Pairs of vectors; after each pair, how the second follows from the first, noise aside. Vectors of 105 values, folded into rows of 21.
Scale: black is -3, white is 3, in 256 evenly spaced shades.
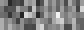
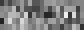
shuffled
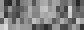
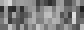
wrapped around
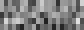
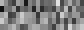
wrapped around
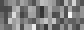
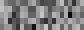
negated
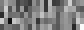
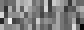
negated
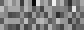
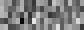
shuffled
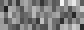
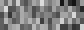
negated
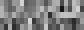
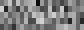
shuffled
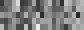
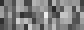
shuffled
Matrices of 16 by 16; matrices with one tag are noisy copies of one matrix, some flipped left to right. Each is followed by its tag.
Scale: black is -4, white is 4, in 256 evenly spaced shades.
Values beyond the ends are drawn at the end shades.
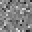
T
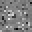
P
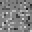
P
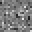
P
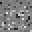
P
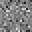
T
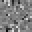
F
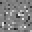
P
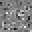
P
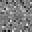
T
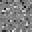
T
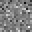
T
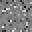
T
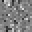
F
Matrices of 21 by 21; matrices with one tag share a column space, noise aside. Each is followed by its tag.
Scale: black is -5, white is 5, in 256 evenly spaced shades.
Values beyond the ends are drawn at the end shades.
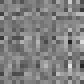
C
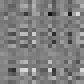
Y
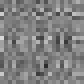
C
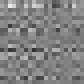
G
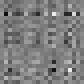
Y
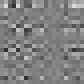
G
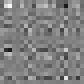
G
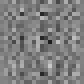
C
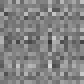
C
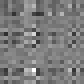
Y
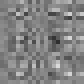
C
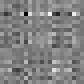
Y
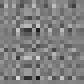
G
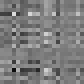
Y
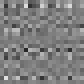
G
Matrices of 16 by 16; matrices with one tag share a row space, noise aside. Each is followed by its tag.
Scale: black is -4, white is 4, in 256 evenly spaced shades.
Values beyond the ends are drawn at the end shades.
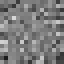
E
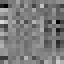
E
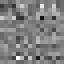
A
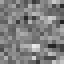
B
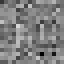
A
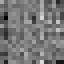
E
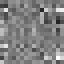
E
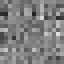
E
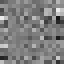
E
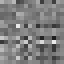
A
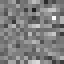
B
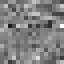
B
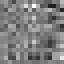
B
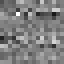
A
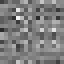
A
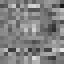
B
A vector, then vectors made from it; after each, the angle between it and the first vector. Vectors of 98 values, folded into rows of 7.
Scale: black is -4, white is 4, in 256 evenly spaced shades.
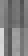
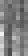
nearly parallel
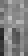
nearly opposite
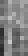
nearly opposite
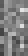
partly opposed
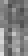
nearly parallel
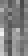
nearly parallel
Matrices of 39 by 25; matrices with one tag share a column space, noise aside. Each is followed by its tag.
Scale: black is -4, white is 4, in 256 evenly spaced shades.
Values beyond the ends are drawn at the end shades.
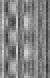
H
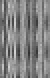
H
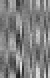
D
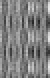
H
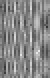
H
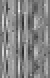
H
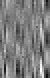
D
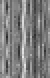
H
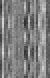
H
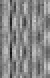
H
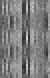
H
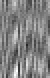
D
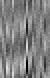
D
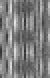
H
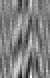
D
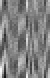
D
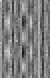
H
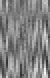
D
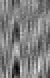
D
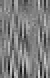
D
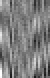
D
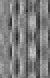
H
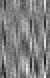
D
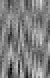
D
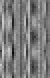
H
